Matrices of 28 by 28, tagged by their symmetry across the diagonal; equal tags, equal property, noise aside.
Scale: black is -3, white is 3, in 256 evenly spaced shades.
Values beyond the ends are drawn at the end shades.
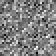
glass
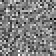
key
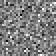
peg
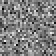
peg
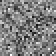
glass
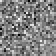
glass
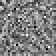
key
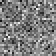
glass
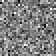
key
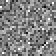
glass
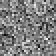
key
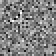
glass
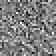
key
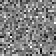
peg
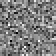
peg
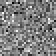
key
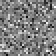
key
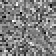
key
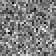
peg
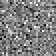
key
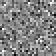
glass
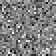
peg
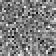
glass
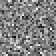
peg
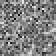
glass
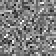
peg
